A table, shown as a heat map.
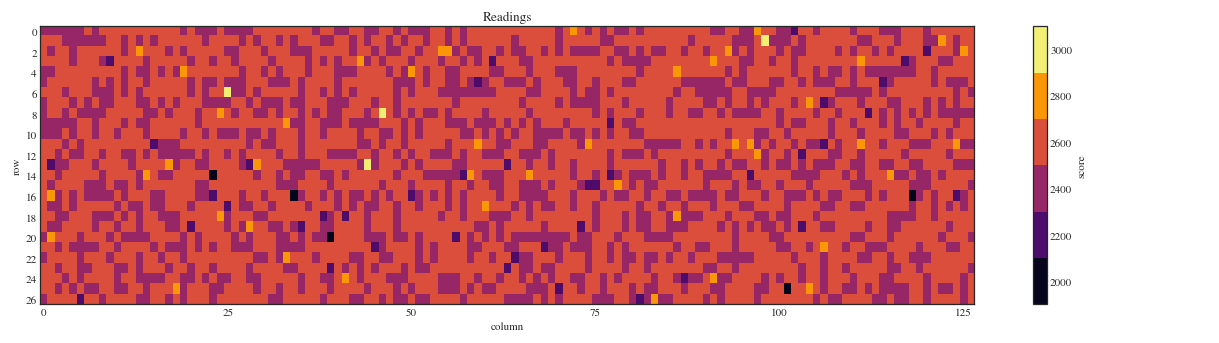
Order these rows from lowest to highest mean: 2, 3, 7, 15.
7, 15, 2, 3
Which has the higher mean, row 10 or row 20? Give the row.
10
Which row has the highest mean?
3
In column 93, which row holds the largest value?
2
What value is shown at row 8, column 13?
2600
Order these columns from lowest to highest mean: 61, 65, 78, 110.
65, 110, 61, 78
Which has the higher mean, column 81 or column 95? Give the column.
95
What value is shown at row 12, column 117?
2400
